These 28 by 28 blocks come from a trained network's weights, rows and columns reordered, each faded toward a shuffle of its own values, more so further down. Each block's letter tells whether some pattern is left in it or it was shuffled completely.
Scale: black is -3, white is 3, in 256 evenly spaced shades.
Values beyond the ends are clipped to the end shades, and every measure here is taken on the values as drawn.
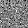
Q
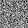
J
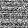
Q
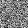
J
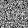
J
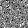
J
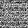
Q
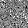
J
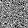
J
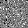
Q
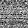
Q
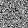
J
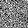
J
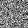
J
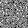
J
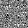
Q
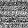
Q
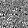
Q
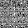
Q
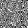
Q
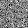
J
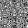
Q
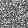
J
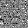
Q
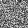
J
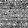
Q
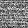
Q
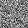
J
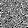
J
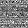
Q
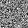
J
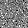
J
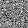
J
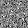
J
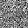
Q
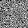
Q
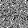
J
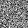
J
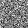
J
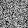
J
